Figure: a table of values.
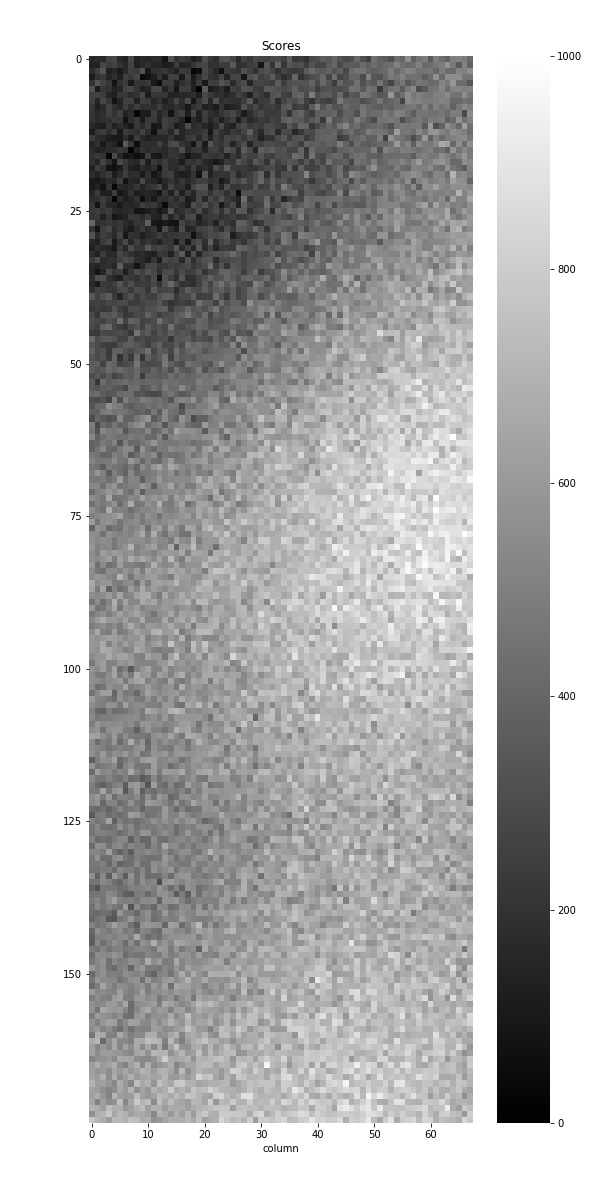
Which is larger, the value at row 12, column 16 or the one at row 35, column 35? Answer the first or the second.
the second
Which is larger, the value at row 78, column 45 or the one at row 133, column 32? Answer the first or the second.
the first
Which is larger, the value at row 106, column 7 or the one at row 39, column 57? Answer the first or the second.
the second
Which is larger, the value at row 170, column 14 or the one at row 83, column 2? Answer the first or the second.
the first
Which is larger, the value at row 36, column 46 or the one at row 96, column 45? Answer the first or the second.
the second
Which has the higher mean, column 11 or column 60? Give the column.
60
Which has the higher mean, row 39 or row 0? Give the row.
39
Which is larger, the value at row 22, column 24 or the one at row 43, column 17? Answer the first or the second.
the second
